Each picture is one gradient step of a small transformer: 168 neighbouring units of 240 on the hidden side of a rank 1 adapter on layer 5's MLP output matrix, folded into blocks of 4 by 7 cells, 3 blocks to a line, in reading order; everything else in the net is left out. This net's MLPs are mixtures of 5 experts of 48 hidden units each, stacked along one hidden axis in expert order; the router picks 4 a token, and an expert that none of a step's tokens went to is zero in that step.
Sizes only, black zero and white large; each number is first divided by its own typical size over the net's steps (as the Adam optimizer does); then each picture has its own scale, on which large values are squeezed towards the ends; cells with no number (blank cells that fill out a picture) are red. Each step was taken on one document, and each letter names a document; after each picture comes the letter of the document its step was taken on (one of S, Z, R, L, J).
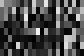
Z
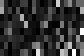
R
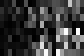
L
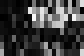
L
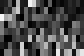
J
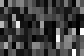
R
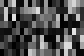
Z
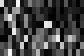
J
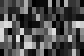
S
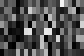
Z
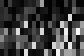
J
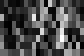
J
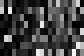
R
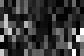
R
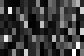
R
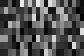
J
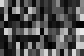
Z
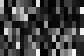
R
